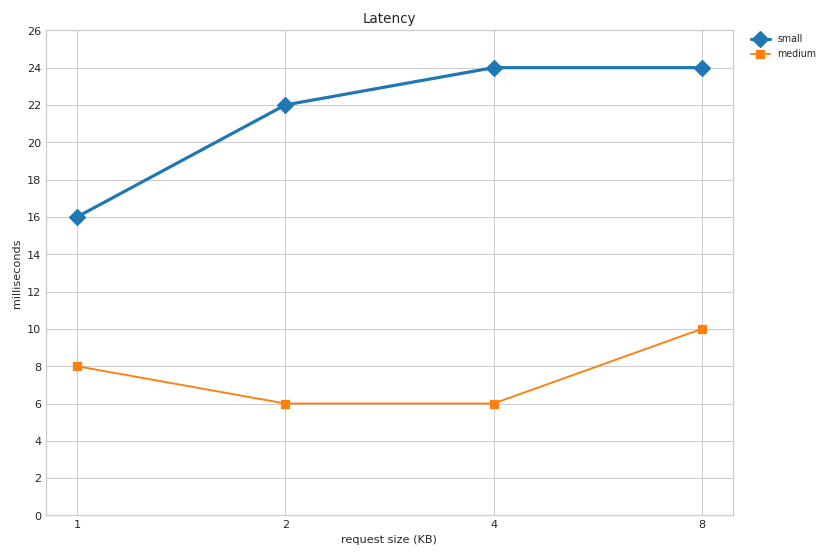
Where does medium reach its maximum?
8
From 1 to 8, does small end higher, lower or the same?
higher
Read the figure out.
Title: Latency
x-axis: request size (KB), ticks 1 2 4 8
y-axis: milliseconds, ticks 0 2 4 6 8 10 12 14 16 18 20 22 24 26
Legend: small, medium
Values:
small: 16 22 24 24
medium: 8 6 6 10
